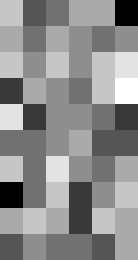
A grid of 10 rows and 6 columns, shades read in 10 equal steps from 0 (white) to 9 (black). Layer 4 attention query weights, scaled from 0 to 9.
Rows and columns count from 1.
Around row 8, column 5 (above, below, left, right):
5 2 7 2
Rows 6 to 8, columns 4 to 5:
3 6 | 4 5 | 7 4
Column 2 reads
6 5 4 3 7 5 5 5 2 4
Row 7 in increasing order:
1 2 3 4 5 5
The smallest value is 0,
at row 4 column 6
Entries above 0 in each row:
6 6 6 5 6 6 6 6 6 6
